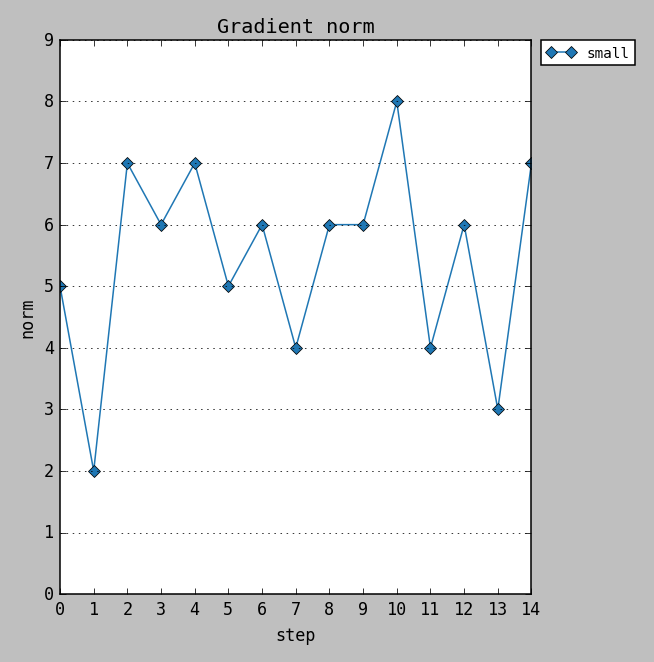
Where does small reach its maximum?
10
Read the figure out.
Title: Gradient norm
x-axis: step, ticks 0 1 2 3 4 5 6 7 8 9 10 11 12 13 14
y-axis: norm, ticks 0 1 2 3 4 5 6 7 8 9
Legend: small
Values:
small: 5 2 7 6 7 5 6 4 6 6 8 4 6 3 7
